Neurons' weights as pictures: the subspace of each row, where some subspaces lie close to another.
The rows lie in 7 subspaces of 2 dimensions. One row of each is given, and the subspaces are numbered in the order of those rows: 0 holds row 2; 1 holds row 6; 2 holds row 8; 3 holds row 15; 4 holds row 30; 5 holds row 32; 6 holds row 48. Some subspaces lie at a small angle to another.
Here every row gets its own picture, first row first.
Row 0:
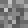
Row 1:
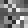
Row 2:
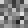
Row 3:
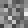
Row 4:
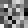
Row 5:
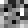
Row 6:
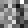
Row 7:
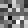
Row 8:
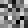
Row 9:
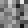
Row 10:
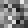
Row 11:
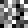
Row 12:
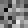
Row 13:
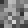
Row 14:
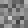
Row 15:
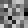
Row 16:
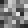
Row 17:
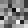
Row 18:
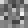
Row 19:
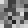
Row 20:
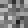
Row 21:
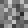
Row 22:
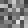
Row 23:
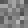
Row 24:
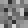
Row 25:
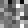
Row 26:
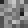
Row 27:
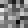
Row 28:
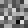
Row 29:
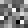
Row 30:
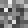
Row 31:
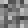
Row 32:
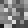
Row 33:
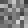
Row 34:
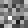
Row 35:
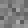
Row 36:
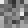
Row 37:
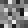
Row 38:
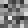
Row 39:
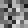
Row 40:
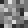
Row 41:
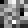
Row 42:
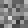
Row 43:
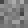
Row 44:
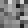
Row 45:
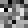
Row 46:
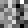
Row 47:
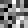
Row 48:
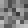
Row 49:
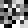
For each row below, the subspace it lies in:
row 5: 6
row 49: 5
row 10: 1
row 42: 5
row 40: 5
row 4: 3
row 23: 5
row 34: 5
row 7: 2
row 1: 1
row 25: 1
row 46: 1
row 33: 2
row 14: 5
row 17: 6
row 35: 6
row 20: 4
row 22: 2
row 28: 0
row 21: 2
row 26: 0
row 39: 2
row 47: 4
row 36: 0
